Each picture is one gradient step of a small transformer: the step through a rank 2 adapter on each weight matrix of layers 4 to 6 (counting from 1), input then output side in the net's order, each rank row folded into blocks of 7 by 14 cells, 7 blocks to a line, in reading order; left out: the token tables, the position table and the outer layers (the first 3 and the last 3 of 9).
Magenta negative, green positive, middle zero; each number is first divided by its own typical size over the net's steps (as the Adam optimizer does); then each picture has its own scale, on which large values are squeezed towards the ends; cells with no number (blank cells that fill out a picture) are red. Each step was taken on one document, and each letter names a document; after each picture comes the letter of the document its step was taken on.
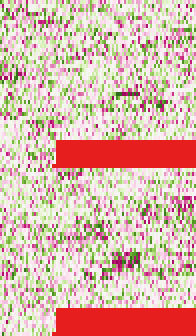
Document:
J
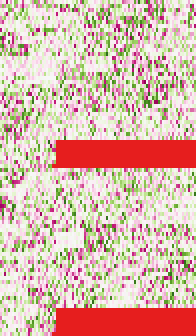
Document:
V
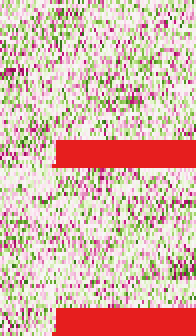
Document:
J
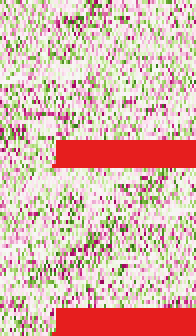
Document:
V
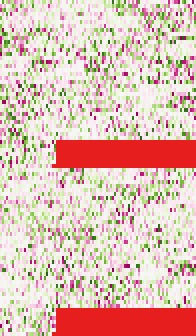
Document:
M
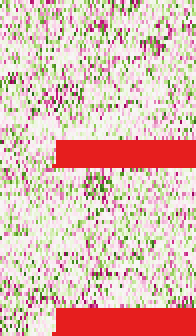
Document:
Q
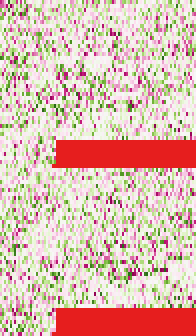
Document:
Q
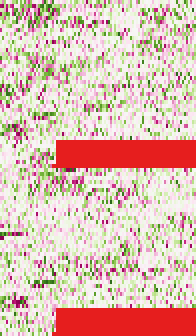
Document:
Q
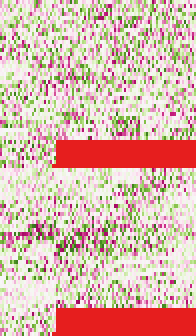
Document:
V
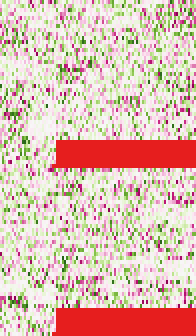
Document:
M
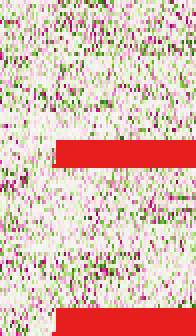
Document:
Q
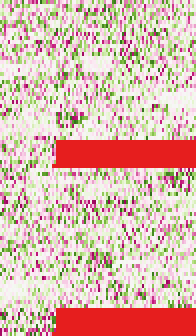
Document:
V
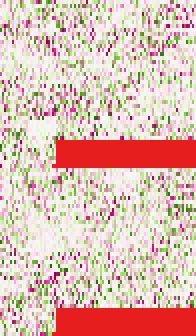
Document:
Q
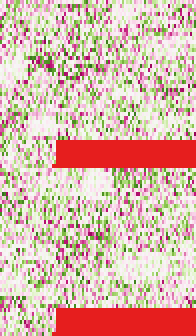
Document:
V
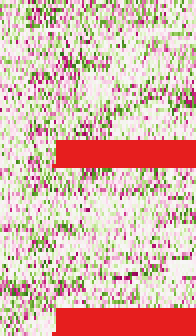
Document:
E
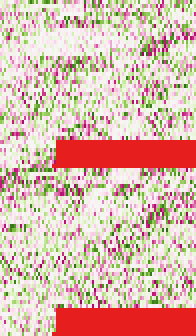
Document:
E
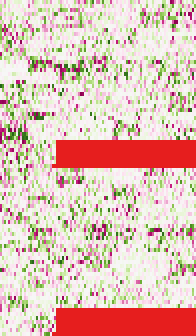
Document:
M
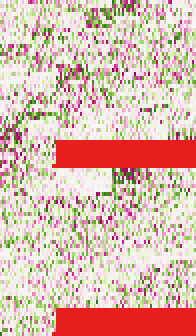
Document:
V
